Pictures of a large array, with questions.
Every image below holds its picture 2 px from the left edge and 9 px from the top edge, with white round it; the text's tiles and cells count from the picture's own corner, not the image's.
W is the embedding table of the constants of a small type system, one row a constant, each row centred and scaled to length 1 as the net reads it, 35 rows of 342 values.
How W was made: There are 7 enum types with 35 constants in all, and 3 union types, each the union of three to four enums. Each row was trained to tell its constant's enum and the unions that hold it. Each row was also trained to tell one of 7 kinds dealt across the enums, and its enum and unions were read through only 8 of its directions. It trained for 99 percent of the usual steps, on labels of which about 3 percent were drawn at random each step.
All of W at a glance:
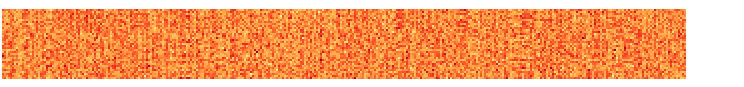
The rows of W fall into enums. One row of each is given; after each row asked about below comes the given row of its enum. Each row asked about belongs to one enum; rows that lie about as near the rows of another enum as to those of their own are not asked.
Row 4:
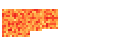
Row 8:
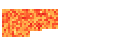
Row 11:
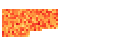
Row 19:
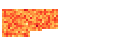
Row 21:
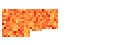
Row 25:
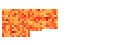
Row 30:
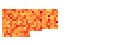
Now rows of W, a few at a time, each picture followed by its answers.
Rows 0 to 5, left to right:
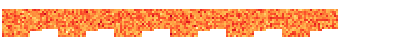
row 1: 4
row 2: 8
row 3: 19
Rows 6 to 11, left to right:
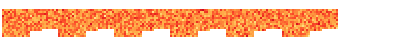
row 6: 8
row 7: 4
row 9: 4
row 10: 21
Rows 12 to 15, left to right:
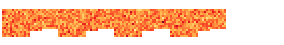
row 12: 30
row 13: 30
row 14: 30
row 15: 11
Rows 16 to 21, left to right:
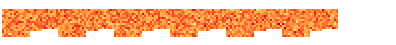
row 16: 19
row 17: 21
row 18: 8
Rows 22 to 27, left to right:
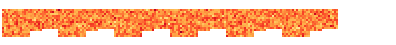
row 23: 11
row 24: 30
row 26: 11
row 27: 21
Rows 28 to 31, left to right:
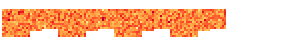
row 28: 25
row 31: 8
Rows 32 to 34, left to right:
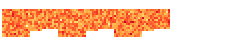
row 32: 4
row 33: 8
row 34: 19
